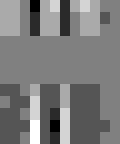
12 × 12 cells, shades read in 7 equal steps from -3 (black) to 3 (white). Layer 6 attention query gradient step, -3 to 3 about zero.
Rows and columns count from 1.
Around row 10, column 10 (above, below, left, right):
-1 -1 -1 0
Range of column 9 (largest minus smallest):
3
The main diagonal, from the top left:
1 1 0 0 0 0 0 -1 -1 -1 -1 0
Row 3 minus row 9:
1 2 1 -4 2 2 -3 1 2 2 0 0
